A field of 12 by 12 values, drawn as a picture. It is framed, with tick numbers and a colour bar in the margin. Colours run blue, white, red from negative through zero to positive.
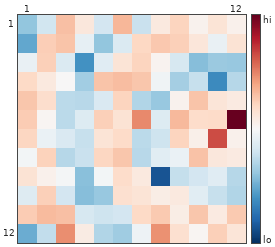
Average level on the scale: 50%. Rings: centred on the middle right. Ninth with the highest average: middle right.
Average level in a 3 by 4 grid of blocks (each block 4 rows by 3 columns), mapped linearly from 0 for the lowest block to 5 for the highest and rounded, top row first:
2 1 3 0 / 2 2 1 5 / 3 0 2 2
